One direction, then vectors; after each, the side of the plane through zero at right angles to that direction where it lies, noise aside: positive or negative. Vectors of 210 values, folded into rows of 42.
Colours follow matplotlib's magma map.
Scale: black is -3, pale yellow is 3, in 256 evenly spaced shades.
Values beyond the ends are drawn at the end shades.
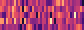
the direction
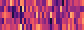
negative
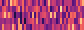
negative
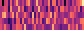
negative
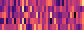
negative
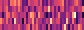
positive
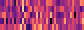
negative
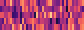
negative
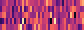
negative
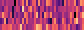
negative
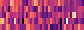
positive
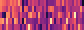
positive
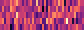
positive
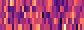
negative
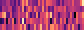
negative
